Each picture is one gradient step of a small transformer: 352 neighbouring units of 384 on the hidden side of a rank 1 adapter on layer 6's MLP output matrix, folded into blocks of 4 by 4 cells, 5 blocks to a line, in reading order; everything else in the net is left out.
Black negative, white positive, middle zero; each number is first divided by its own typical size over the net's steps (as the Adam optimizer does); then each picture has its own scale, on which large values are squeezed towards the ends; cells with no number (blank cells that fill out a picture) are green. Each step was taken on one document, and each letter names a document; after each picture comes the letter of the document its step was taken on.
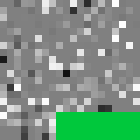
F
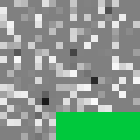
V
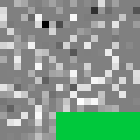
V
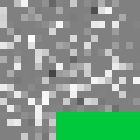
V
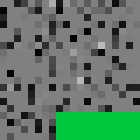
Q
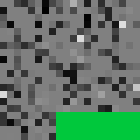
F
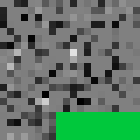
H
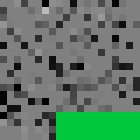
F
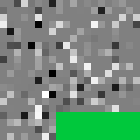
H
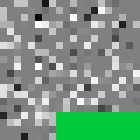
V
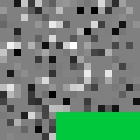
Q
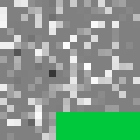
H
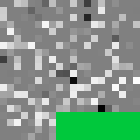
V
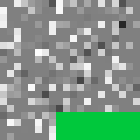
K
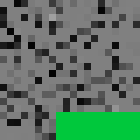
H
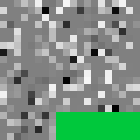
Q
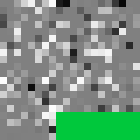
Q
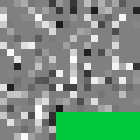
V
